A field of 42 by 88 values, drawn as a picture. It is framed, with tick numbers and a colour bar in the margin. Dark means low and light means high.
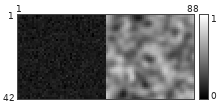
It is made of 1 by 2 panels. Panel 1,1: very low, fine-grained, faint in contrast. Panel 1,2: middling, blotchy, strong in contrast.
